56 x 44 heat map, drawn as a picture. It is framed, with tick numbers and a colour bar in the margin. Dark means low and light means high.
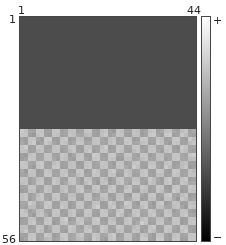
It is made of 2 by 1 panels. Panel 1,1: low, flat. Panel 2,1: high, checkered.
